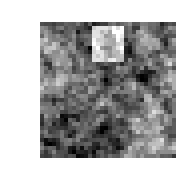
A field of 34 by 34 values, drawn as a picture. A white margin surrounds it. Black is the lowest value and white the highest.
Grain: blotchy. Mirror symmetry: none. Odd patch: higher, in the top middle. Stripes: none. Roughest part: top middle.
